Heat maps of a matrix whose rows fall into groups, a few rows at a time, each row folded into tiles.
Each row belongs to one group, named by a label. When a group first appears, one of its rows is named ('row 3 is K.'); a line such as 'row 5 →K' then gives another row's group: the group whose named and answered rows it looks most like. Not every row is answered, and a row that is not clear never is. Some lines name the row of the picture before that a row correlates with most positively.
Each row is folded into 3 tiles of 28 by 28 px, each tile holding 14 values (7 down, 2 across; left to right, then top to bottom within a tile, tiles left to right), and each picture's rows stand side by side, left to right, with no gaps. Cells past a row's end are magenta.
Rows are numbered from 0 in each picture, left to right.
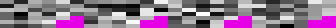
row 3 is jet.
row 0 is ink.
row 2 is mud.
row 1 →mud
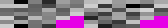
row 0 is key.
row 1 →mud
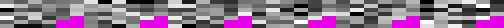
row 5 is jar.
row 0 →key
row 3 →mud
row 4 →mud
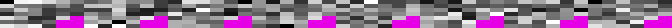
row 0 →jar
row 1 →jar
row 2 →jar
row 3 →ink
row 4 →key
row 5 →mud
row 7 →jar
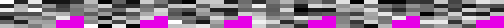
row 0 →ink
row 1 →key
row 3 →jar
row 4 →ink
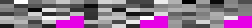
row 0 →mud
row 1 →mud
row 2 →ink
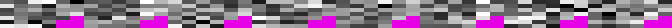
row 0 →jar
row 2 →key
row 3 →jar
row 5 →ink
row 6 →mud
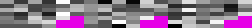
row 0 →ink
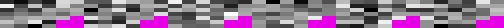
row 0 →jet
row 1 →jar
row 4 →mud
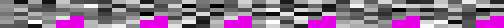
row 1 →jar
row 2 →mud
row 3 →mud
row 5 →jar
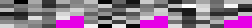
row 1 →key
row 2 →jar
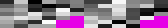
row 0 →mud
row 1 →jar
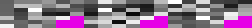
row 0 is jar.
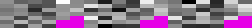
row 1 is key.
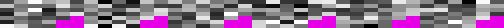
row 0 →jar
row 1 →key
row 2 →ink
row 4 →jet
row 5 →ink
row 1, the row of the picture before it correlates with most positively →0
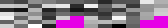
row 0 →jar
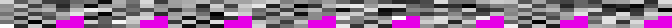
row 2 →key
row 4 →jar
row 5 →mud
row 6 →key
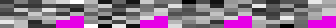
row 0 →mud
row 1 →key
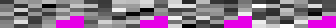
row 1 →jar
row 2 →key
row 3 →jar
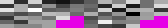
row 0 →ink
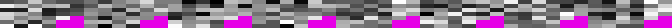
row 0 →jar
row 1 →key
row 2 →jet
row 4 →jet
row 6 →ink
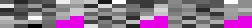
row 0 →jet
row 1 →key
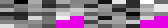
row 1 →key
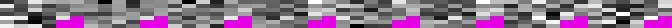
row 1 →jet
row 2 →key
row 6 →ink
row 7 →mud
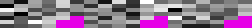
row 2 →key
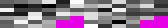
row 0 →mud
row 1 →jar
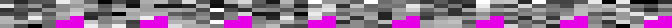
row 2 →mud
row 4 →key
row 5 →jet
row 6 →key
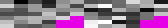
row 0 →jet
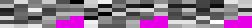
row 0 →jar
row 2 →mud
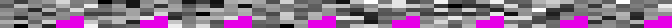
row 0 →key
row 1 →jet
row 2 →jet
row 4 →jar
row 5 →mud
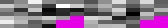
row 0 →jar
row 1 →jar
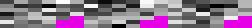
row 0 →mud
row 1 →jet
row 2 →mud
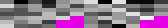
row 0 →jet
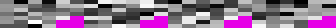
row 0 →ink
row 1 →jar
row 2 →mud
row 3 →jet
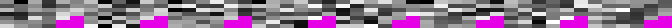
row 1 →key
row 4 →jar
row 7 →jar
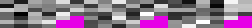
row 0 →ink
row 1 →ink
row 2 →jet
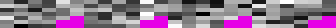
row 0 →key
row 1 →ink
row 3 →jar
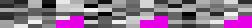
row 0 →jet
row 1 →ink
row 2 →ink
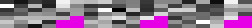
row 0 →jet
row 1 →mud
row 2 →ink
